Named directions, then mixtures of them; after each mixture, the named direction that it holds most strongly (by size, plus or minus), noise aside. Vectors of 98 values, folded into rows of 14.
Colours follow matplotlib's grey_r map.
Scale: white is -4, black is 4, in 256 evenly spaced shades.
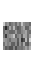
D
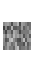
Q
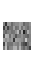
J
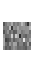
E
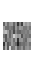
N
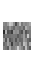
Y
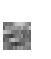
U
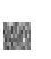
Y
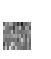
N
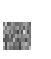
J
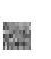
U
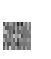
N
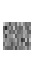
D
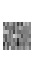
N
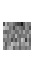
D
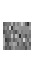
E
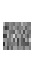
D
